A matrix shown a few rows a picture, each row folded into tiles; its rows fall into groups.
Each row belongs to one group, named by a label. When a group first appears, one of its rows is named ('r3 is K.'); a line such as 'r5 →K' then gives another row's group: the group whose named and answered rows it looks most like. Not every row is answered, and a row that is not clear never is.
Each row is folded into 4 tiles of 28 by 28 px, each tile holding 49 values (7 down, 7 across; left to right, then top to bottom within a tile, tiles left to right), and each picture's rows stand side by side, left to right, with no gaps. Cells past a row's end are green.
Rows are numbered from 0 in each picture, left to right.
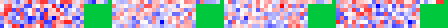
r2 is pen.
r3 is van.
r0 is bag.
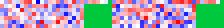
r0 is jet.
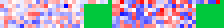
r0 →jet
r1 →bag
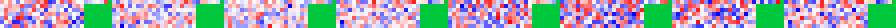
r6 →van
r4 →bag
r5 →van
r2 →jet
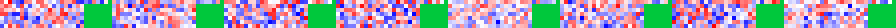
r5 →pen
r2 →bag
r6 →van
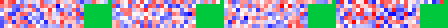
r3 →van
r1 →van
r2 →pen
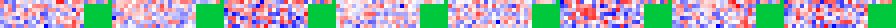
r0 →pen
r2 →van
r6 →pen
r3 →jet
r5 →van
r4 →jet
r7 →van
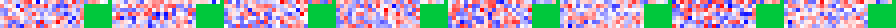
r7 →pen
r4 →bag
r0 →jet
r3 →bag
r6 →van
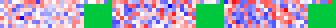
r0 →jet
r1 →bag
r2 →bag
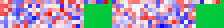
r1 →van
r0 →bag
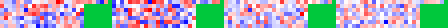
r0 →pen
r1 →van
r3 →jet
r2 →pen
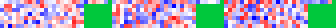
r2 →bag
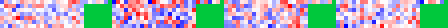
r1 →van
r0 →jet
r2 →pen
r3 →jet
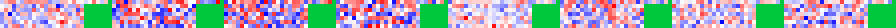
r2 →van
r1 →van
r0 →bag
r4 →jet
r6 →jet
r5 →bag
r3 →van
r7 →jet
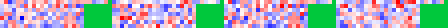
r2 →pen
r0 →pen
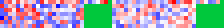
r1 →pen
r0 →van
